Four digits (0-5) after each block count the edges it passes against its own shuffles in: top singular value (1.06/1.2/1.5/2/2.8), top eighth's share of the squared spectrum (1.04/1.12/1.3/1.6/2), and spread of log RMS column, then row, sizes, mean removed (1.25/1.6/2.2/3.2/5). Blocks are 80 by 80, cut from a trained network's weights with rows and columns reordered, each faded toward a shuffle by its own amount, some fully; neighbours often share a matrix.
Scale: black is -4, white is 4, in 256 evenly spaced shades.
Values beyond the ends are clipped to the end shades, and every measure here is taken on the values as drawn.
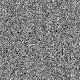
2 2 0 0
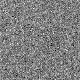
1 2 0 0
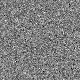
1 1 0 0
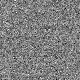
1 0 0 0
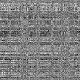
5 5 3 3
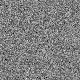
0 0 0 0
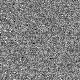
1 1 0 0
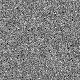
0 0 0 0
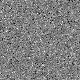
0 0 0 0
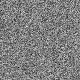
0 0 0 0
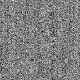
3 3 1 1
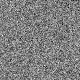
0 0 0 0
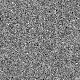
1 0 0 0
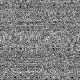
3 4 2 1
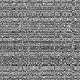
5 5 2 2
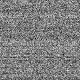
3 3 0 1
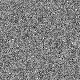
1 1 0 0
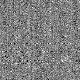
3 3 0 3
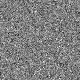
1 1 0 0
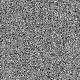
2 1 0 0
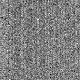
3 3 0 0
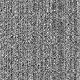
4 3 1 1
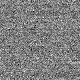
2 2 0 0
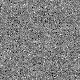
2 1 0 0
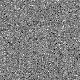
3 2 0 1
